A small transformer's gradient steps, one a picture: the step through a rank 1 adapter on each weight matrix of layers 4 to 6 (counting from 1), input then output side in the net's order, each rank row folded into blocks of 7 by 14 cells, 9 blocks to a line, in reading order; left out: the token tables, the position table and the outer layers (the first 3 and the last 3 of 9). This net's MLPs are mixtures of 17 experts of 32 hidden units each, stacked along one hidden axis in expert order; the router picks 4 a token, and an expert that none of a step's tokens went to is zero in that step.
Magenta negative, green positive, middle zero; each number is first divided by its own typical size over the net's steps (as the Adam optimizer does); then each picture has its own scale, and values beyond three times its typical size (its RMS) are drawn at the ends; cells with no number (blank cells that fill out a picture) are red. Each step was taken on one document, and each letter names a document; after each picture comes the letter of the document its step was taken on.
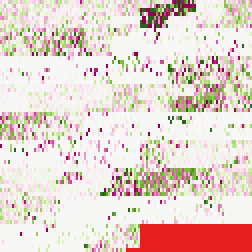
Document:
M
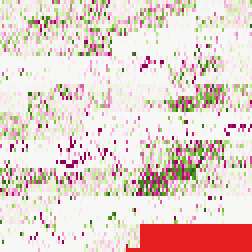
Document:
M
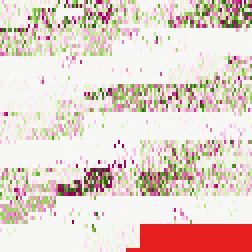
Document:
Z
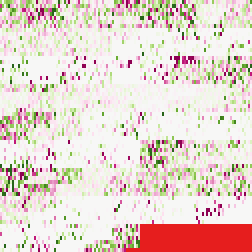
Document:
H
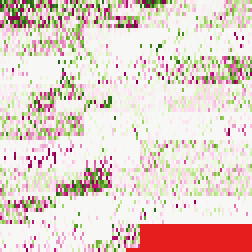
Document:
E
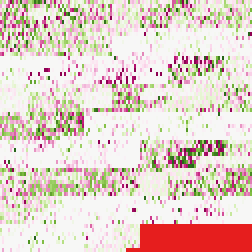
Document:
M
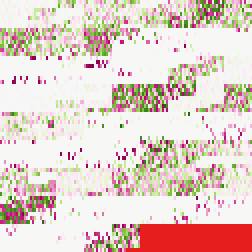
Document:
Z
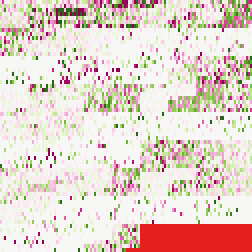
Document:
E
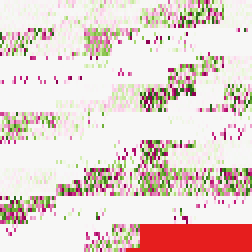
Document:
Z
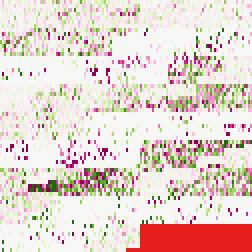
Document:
M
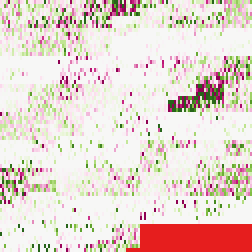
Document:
H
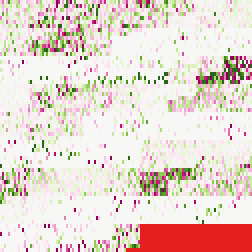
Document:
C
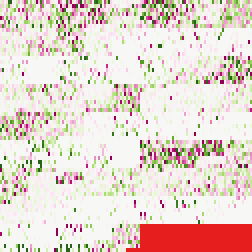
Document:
H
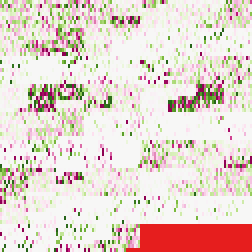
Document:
C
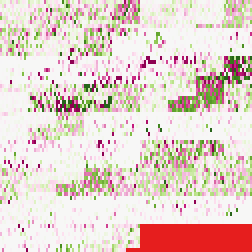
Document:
E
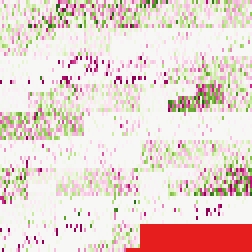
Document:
H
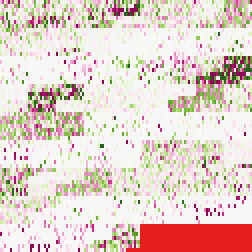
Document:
E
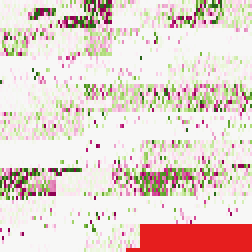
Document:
Z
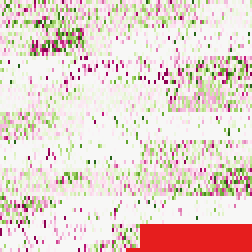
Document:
C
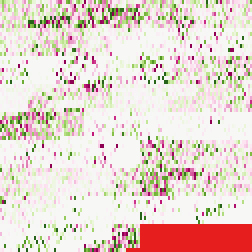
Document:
H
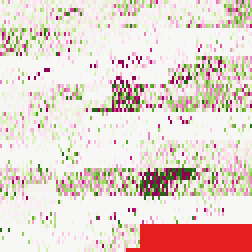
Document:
M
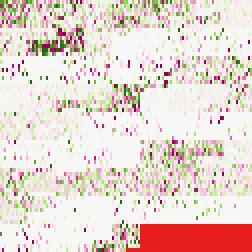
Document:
H
